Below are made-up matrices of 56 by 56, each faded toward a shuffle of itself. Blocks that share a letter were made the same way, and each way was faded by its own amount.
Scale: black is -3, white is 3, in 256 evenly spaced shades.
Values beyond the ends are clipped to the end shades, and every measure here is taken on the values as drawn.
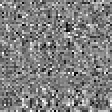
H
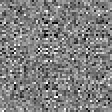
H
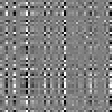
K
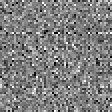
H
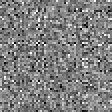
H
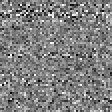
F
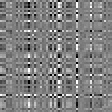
K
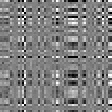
K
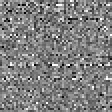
F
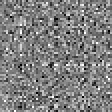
H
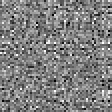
H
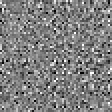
H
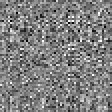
H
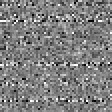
F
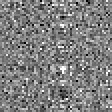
H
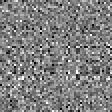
H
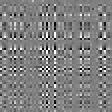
K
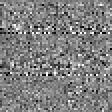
F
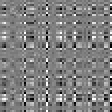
K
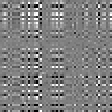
K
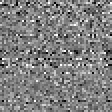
F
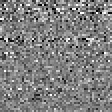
F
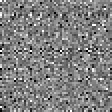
H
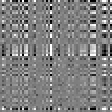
K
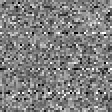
F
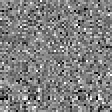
H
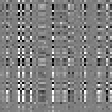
K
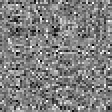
H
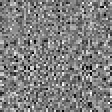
H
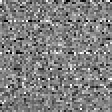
F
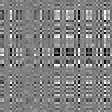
K
